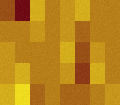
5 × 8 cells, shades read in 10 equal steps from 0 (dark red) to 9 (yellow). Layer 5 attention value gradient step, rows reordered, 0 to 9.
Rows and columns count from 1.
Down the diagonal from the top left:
3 5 5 5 4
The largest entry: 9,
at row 5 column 2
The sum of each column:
27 26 27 25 29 20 28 26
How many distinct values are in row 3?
4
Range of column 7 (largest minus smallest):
2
